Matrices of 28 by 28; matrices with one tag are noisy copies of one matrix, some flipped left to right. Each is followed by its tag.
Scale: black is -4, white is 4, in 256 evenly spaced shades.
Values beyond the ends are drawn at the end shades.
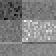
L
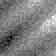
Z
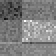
L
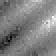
Z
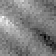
Z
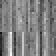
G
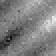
Z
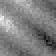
Z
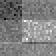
L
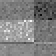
L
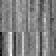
G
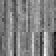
G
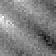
Z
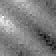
Z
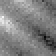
Z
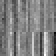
G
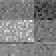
L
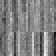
G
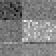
L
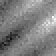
Z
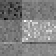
L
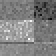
L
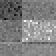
L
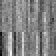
G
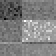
L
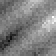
Z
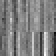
G
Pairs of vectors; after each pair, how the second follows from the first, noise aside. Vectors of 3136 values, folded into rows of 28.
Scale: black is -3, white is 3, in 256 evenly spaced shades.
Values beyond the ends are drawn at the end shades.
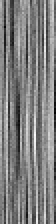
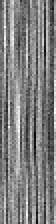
negated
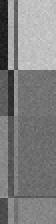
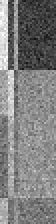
negated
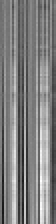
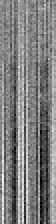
negated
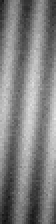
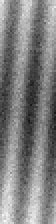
negated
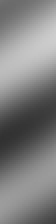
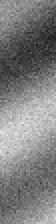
negated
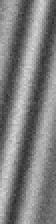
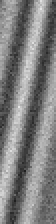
copied
